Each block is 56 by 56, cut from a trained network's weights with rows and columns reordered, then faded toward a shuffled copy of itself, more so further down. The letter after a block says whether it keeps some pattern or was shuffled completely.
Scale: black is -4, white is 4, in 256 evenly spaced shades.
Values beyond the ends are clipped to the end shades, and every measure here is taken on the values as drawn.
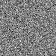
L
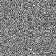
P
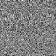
P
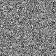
P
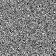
L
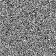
L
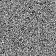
L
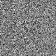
P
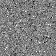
L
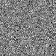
P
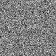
P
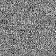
P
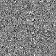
P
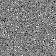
L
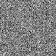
P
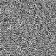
P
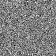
L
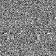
P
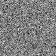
L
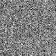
P
